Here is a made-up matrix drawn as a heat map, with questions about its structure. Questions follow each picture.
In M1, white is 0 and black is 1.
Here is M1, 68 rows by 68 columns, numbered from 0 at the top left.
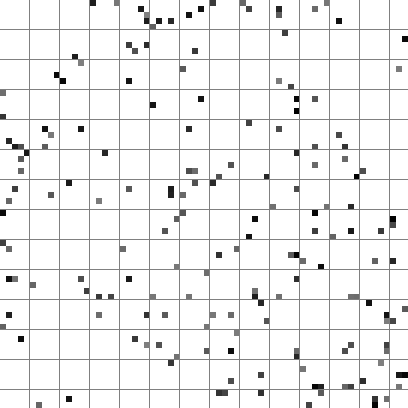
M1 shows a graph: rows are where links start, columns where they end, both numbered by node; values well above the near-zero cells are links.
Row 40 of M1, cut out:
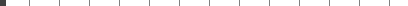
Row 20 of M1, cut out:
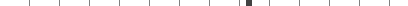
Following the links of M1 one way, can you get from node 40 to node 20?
yes
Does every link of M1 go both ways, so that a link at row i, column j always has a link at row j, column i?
yes
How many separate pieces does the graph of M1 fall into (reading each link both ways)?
3
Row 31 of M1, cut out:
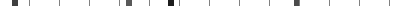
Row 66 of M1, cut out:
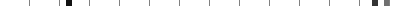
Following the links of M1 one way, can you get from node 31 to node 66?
yes
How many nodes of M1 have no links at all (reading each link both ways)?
0
